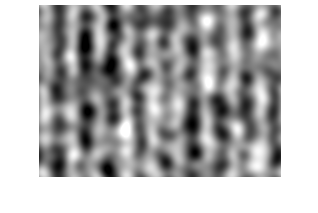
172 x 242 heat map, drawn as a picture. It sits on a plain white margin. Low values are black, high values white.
No overall slope runs across the table. Stripes running up and down repeat 9 times from left to right. On average the colour sits 50% of the way up the scale. The middle left is the ninth with the lowest average.
